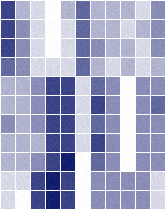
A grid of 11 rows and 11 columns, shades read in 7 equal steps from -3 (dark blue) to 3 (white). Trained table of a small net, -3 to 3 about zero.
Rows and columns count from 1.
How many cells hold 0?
34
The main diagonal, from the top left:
-2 0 2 2 -2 2 -1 0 3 0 2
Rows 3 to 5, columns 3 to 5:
2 3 2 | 2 2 2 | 0 -2 -2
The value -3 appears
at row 9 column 5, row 10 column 4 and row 11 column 4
